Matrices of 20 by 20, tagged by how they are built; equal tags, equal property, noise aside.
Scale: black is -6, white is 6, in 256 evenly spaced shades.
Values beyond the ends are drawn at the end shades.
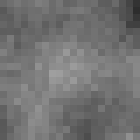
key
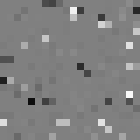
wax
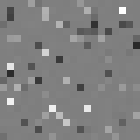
wax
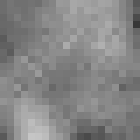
key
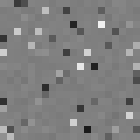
wax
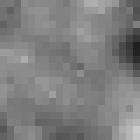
key
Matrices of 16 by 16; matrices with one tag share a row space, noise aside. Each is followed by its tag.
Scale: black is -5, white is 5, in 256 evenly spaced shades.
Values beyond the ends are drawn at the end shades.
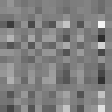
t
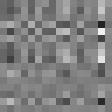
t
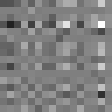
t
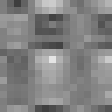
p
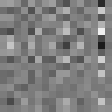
t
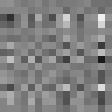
t
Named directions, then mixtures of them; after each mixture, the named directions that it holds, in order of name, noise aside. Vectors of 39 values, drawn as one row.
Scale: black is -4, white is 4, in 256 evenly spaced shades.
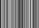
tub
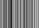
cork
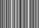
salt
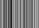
cork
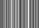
salt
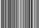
tub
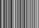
cork, tub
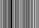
cork, salt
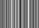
salt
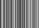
cork, tub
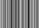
salt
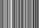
cork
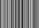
salt, tub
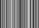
salt, tub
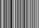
cork, tub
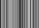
salt, tub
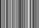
salt, tub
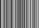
cork, tub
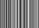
cork, salt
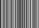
cork, tub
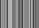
cork, tub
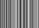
cork, salt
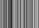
cork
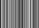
tub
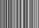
cork, salt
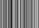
cork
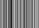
cork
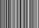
cork, salt
